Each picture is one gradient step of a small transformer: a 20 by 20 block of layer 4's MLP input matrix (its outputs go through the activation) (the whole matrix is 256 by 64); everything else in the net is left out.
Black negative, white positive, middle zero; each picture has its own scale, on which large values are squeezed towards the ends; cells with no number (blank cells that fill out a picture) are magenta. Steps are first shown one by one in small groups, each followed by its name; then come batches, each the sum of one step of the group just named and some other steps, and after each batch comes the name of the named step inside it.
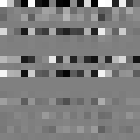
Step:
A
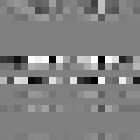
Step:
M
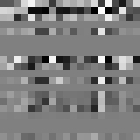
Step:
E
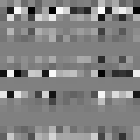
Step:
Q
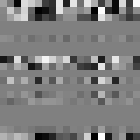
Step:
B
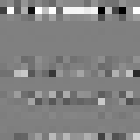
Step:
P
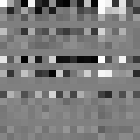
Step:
A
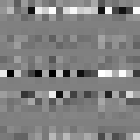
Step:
P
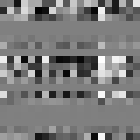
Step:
B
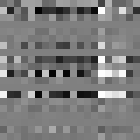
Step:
E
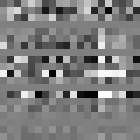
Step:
E
